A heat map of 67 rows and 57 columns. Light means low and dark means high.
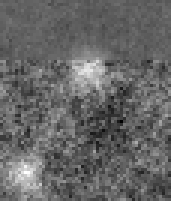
The ninth with the lowest average is the bottom left. The top part is calmer, up to a seam about 30% of the way down. There are two dips. Overall the values sit about 60% of the way up the scale.
